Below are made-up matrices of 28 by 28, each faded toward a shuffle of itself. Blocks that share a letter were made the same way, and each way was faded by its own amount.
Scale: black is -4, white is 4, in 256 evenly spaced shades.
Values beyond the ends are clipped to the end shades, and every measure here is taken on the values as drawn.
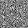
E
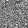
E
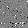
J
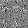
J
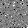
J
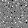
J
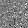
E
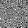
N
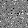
J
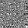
N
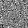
E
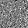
E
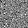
E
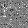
J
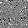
J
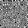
N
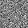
E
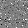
J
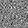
N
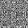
N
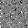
J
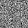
E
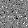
J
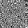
N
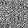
N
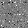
J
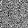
E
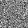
E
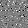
J
